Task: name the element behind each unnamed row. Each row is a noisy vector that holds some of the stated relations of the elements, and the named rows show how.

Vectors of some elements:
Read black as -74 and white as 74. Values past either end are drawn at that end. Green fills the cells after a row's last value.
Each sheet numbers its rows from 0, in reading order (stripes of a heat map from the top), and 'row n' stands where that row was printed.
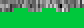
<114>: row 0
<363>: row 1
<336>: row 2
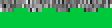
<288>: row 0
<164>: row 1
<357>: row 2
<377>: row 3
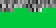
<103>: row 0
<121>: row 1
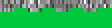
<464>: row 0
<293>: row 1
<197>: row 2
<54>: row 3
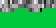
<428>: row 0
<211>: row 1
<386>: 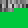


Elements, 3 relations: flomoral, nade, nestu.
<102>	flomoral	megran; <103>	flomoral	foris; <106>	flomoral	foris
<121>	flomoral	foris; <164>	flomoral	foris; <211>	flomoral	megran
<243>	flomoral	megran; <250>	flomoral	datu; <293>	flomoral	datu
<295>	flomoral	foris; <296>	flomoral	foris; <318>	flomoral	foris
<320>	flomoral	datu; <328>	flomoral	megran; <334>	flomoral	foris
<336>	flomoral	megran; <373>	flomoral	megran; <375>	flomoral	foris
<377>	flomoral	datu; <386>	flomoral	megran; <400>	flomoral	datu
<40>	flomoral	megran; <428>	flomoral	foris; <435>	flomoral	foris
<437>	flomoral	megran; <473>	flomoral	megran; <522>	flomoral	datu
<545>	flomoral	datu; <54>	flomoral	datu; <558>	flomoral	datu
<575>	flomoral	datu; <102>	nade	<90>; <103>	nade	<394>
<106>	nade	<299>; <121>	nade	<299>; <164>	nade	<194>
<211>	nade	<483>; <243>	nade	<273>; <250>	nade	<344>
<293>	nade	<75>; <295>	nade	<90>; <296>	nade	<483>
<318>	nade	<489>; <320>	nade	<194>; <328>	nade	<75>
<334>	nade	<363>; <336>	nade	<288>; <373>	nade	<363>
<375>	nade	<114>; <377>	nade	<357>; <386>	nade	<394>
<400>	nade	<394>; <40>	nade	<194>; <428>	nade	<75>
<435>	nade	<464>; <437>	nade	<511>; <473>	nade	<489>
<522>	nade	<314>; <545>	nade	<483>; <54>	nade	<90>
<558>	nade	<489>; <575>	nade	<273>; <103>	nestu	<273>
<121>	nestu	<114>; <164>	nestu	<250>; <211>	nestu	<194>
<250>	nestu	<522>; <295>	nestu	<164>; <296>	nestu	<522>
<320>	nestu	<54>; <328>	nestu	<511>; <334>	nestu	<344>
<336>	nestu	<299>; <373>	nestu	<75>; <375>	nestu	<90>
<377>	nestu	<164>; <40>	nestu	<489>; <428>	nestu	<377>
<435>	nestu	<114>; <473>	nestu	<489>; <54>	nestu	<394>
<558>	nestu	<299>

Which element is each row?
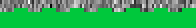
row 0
<194>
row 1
<102>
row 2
<334>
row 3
<437>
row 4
<328>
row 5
<400>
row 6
<483>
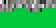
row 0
<295>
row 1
<296>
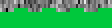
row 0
<558>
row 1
<299>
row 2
<75>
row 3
<90>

